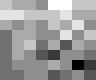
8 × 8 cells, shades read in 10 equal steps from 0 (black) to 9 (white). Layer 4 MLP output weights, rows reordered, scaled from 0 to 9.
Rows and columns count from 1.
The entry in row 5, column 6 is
3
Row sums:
56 57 48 46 41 34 32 33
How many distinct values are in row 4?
5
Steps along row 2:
same down same same up down same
